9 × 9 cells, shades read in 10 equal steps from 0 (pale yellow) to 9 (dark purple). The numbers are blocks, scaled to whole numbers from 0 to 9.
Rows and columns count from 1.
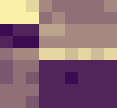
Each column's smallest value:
0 0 0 1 1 2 1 2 1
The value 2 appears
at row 5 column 6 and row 5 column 8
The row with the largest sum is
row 7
